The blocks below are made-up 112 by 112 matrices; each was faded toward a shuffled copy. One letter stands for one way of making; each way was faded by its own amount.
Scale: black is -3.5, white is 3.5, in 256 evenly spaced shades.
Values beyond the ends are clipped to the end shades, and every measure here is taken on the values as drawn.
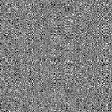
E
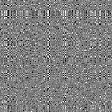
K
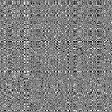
K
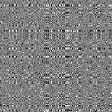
K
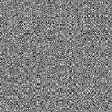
E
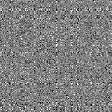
E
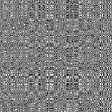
K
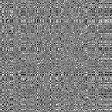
K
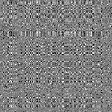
K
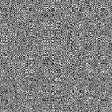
E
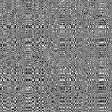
K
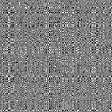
K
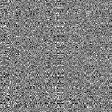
E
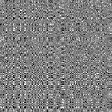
K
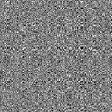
E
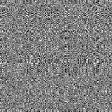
E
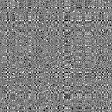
K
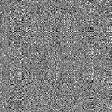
E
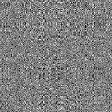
E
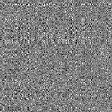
E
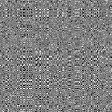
K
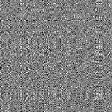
E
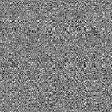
E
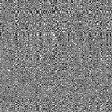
E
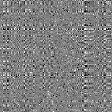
K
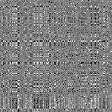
K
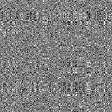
E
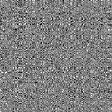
E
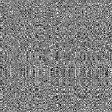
E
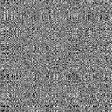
E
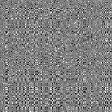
K
